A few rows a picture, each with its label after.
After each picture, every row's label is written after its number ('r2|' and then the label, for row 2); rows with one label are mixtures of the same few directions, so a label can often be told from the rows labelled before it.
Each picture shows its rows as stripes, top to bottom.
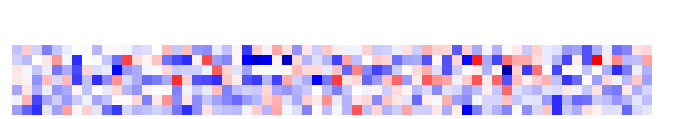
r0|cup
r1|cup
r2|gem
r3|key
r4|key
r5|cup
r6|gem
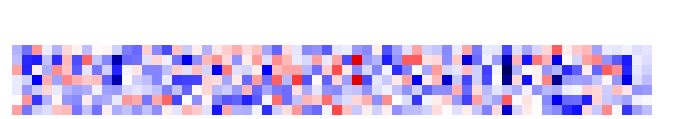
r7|cup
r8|gem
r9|key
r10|gem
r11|cup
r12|cup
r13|key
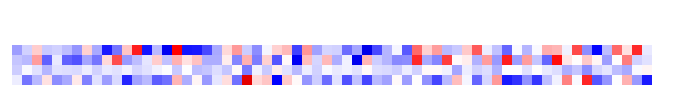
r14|key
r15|gem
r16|cup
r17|cup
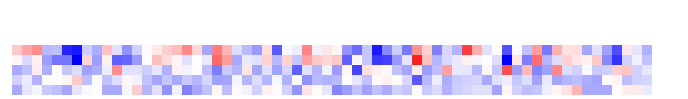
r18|gem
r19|gem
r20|gem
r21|gem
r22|key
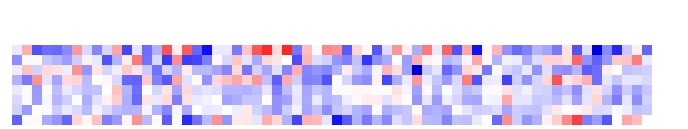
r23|cup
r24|key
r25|gem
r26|cup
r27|key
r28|key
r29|cup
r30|key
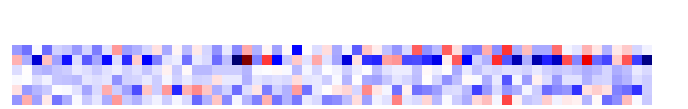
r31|gem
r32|cup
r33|cup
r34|gem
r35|key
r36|key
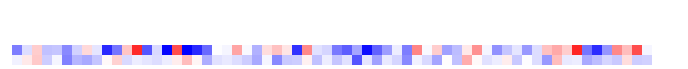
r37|key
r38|gem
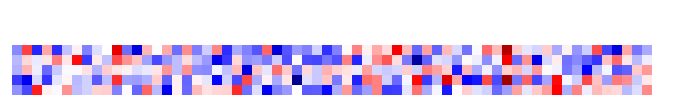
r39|key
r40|gem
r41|cup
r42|gem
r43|cup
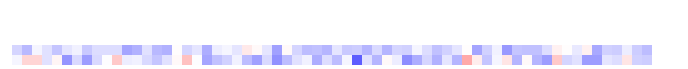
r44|cup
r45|gem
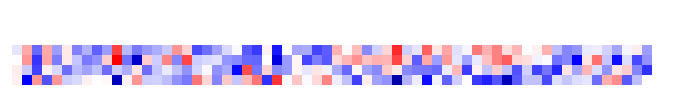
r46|key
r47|key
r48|cup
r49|key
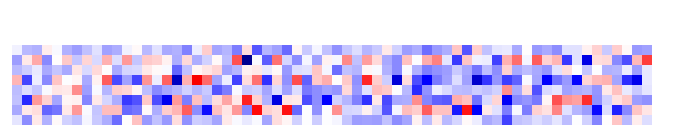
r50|cup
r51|cup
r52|key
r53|key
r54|gem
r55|cup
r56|cup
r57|key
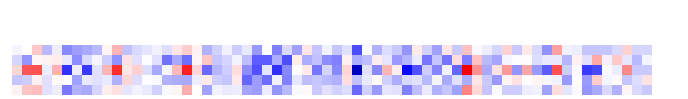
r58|gem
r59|cup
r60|gem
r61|cup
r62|gem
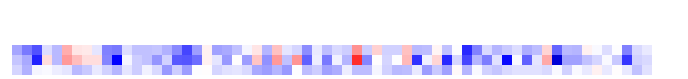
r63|gem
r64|gem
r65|cup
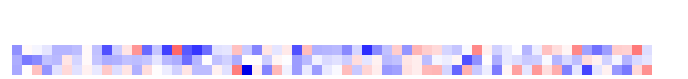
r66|key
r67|gem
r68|cup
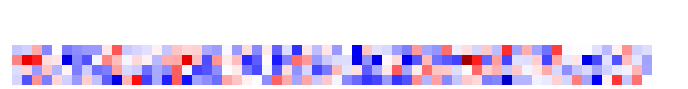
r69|gem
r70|gem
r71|key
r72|key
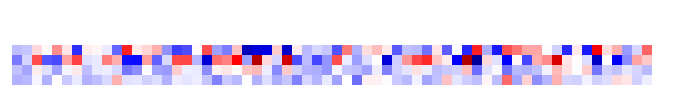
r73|cup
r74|cup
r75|cup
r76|gem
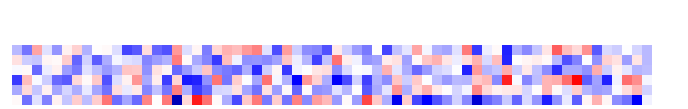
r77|cup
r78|key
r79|cup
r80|key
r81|key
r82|key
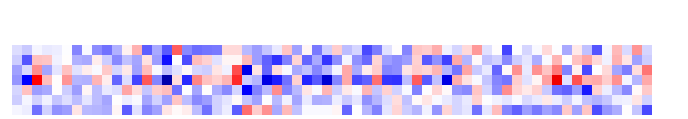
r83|key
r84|cup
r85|cup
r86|cup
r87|cup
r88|key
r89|cup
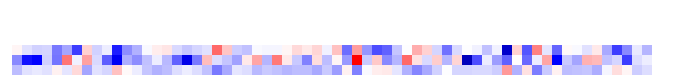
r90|gem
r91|gem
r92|gem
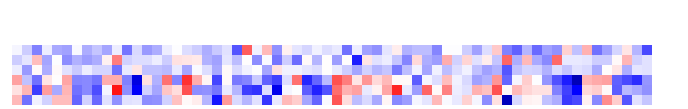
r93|cup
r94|gem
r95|key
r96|key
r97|key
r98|key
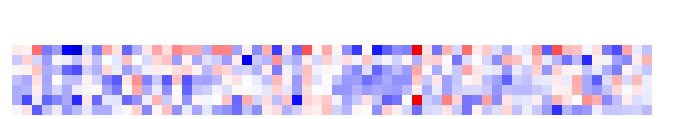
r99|gem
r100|cup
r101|gem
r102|key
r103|key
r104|gem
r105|cup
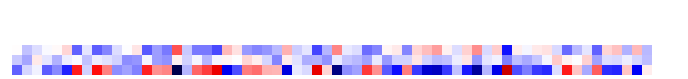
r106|key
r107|cup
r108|key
